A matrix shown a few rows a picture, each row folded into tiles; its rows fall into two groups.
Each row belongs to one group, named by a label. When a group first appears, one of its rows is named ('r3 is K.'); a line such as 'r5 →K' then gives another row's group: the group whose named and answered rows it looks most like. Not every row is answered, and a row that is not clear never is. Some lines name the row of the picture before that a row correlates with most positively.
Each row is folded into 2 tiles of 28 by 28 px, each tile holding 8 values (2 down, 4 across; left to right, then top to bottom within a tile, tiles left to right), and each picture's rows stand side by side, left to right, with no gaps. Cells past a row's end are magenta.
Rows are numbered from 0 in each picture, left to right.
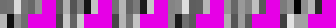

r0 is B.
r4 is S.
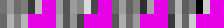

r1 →S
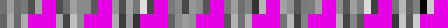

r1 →B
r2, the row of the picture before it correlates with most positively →1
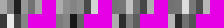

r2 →B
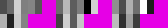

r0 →B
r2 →S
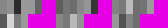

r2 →B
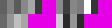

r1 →S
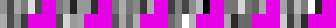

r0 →S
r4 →B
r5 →S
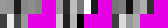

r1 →S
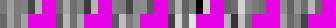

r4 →B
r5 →S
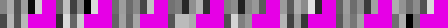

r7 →B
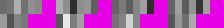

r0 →B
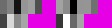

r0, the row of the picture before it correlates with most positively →1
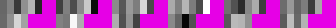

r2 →S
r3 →B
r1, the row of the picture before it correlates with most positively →0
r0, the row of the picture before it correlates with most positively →0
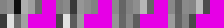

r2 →S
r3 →S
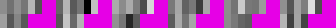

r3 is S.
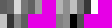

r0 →B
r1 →B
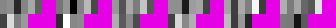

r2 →S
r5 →B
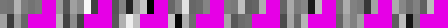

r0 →B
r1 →S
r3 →B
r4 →B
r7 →B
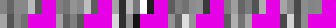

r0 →S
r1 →S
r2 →S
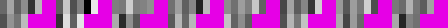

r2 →B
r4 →S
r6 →S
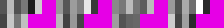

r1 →S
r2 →B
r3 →S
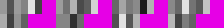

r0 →S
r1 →B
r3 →B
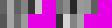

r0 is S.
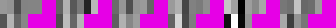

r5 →B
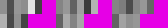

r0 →S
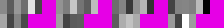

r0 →S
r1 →B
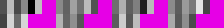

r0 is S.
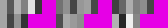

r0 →S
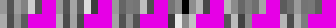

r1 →S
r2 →S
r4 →B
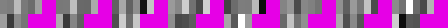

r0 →B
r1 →B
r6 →S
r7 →B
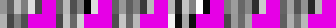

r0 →S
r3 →S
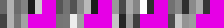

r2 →S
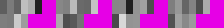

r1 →B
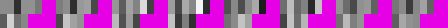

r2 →S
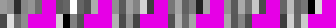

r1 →B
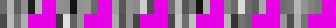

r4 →B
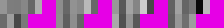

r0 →B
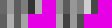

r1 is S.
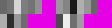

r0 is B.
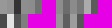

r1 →S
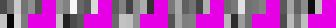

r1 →B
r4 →B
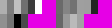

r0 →B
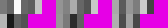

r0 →B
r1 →B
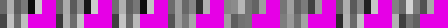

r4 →B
